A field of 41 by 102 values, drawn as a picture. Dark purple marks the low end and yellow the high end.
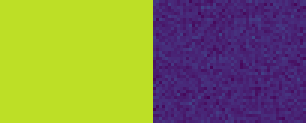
The table splits into one row of 2 panels. Panel 1,1: very high, flat. Panel 1,2: very low, fine-grained, faint in contrast.
